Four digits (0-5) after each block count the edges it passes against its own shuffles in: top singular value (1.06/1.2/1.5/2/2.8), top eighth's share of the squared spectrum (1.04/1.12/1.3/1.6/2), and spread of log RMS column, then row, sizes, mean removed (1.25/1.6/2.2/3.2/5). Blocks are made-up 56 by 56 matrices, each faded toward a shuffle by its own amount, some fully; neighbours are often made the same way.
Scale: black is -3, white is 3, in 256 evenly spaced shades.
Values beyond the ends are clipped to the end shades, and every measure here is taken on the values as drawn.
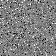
0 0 0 0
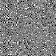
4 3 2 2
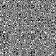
3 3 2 1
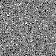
2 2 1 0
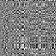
5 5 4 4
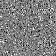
3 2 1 0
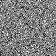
2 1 0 0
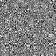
3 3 1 1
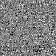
3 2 1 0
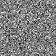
3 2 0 1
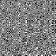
4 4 2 2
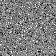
0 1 0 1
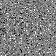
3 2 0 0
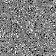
2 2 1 0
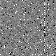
3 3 1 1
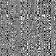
4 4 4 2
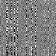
4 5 4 1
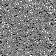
0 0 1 0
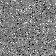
0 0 0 0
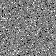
0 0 0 0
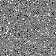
2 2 0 0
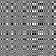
5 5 4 4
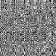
4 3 2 2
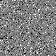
1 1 0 0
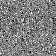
3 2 0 1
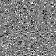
3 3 1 1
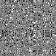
4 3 2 2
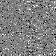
3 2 1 1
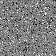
0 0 0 0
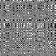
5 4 3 3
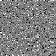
3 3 1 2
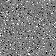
0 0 0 0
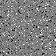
2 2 1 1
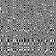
5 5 3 3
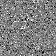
2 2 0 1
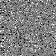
3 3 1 1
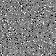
2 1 0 0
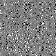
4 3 2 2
